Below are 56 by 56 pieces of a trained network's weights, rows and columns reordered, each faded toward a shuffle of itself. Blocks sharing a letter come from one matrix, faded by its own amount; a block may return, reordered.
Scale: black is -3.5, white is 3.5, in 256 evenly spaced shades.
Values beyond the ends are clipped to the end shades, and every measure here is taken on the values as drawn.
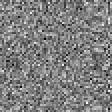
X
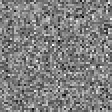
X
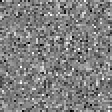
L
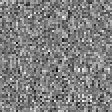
X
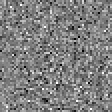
L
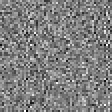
X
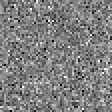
L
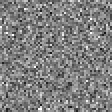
X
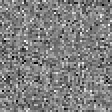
L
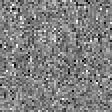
L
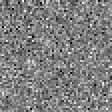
L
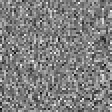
X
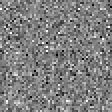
L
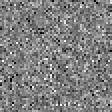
L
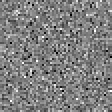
L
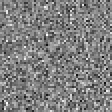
X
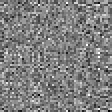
X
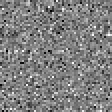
L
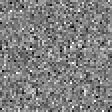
L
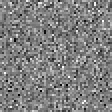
L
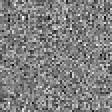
X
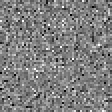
L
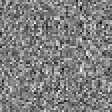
X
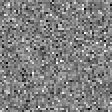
L
